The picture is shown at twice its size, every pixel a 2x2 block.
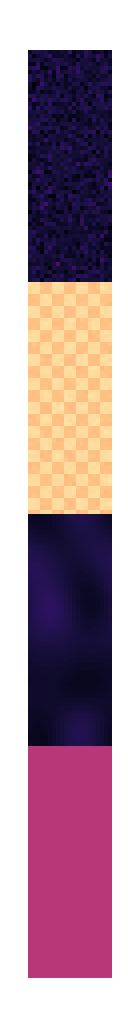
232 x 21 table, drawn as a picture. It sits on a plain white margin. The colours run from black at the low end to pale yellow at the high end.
It is made of 4 by 1 panels. Panel 1,1: very low, fine-grained, faint in contrast. Panel 2,1: very high, checkered, faint in contrast. Panel 3,1: very low, smooth, faint in contrast. Panel 4,1: middling, flat.
